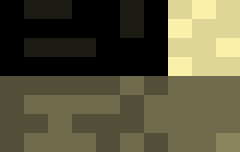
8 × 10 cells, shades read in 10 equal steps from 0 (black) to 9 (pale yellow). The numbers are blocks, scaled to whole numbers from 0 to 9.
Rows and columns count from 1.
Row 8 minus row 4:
3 4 4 4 3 4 3 -5 -4 -3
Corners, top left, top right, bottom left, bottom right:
0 8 3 5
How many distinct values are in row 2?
4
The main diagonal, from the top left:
0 0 1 0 3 3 4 4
